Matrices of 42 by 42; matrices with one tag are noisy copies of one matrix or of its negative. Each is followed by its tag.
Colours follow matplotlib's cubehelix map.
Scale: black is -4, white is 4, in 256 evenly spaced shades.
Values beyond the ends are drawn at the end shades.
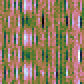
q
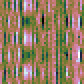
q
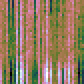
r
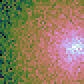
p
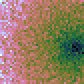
p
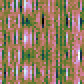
q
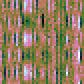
q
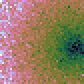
p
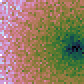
p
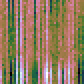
r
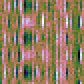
q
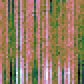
r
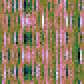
q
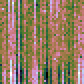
r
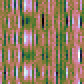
q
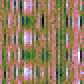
q
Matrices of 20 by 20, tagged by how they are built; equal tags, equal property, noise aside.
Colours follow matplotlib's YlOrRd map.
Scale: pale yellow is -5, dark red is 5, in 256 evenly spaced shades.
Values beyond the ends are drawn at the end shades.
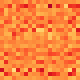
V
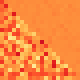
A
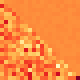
A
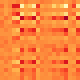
V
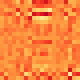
V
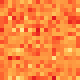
V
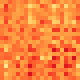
V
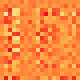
V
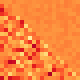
A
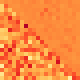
A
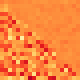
A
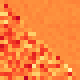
A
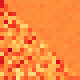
A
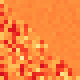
A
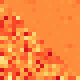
A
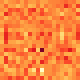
V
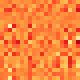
V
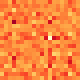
V
